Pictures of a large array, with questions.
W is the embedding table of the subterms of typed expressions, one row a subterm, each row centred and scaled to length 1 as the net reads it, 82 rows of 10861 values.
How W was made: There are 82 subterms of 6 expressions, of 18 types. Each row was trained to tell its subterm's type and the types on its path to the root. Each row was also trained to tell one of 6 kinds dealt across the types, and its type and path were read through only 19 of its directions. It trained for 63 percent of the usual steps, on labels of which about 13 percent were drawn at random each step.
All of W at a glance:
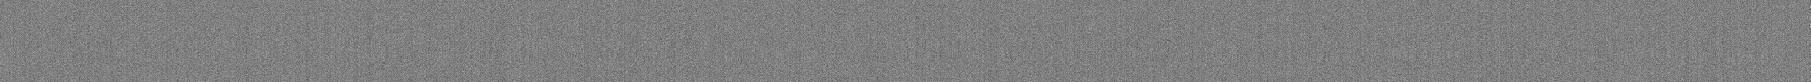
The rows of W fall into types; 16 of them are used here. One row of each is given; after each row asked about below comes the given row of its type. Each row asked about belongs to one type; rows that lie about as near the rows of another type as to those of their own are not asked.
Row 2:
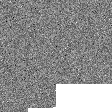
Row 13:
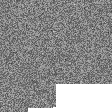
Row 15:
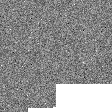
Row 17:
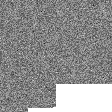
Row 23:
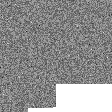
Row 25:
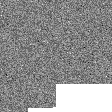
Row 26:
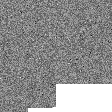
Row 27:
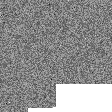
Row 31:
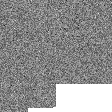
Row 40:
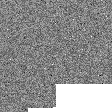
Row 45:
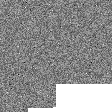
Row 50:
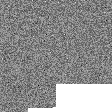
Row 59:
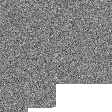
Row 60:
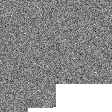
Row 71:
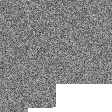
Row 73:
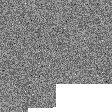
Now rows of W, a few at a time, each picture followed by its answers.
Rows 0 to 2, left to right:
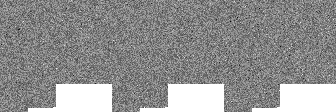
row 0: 60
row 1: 13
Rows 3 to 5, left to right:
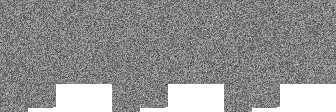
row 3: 13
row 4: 17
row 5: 50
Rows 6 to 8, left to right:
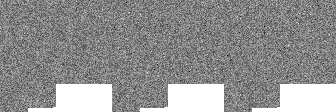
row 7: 15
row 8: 13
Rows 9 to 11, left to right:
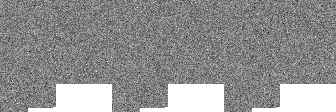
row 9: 45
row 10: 71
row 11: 50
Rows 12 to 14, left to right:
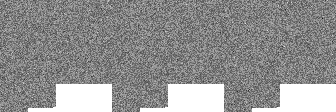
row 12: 73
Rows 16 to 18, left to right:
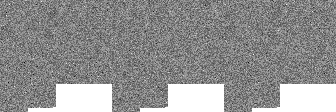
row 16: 31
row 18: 31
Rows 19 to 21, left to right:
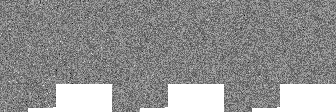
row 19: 23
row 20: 25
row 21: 40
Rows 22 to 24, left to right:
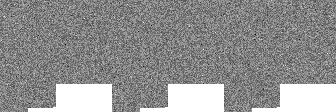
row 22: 15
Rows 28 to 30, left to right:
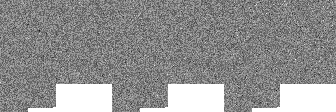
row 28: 73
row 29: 73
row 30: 71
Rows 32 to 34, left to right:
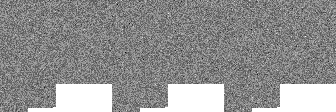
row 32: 60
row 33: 15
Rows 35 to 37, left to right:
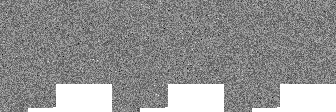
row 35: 23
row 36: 17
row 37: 27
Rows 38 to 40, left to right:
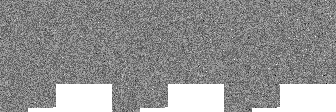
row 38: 31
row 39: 50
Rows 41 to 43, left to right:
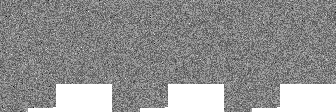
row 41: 71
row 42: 27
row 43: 26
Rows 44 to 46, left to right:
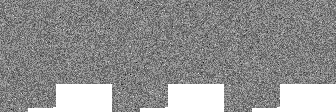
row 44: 13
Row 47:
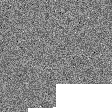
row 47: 26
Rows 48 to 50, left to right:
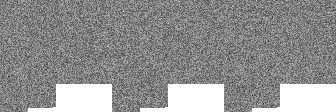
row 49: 60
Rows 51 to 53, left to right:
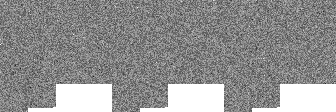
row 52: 27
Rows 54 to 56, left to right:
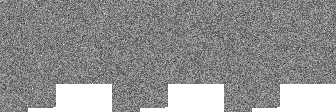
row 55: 27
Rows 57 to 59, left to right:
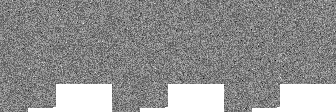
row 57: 26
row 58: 73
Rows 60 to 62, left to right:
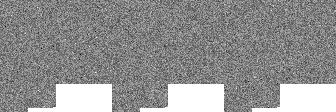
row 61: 26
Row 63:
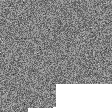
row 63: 45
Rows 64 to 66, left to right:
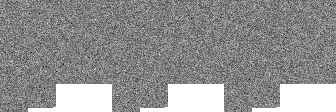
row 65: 31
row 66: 31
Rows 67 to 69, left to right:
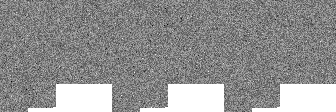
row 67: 73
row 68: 45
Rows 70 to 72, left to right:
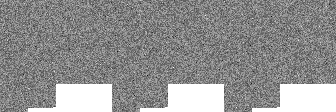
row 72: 27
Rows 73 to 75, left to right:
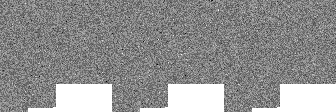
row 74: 23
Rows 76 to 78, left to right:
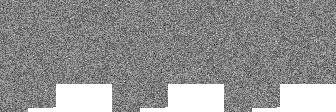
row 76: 71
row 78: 40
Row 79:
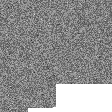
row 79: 26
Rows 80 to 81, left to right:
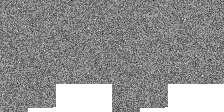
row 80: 60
